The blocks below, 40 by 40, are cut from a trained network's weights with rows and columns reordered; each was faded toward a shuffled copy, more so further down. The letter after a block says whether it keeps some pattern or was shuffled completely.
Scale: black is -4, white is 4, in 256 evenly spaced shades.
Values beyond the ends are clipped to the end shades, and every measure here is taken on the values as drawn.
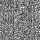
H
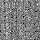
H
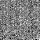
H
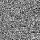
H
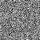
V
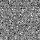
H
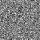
H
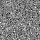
V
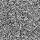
V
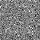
H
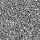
V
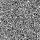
V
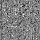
H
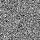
V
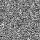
H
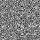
H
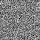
H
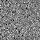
V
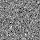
V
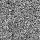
V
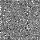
H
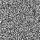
H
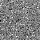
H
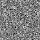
H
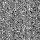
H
